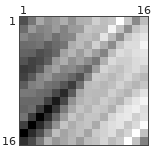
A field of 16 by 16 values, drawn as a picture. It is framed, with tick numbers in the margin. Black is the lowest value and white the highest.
Streaks slant up to the right. The ninth with the lowest average is the bottom left. The bottom right is the ninth with the highest average. There is an overall slope up to the right.
